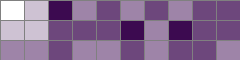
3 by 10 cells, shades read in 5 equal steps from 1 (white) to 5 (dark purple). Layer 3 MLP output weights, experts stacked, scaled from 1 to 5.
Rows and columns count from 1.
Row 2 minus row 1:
1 0 -1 1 0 2 -1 2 0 0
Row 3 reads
3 3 4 3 3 4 3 4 4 3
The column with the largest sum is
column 3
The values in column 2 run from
2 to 3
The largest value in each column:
3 3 5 4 4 5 4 5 4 4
